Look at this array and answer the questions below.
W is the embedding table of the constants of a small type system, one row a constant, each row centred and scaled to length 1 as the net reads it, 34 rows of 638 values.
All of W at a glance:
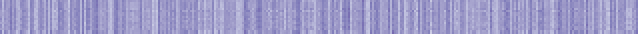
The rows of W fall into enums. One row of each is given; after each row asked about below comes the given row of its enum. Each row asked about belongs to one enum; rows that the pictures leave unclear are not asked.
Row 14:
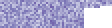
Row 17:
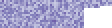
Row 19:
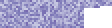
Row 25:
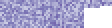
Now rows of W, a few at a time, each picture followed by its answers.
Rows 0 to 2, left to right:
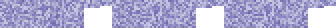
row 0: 25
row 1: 19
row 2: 19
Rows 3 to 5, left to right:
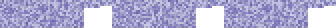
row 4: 19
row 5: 17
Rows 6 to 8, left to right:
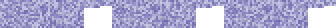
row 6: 19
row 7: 17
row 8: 17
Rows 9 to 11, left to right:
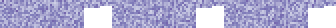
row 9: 17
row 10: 25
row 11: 25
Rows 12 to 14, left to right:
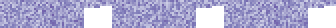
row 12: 14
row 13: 17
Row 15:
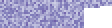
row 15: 17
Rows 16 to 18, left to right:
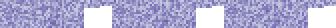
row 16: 25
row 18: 17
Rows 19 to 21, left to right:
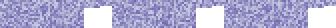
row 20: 25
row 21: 17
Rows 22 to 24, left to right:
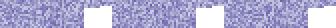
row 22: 25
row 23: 14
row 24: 19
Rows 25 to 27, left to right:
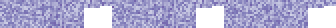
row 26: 25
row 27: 17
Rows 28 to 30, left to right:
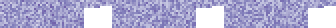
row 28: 14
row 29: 17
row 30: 19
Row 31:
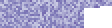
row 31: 19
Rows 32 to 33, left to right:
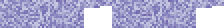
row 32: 19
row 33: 19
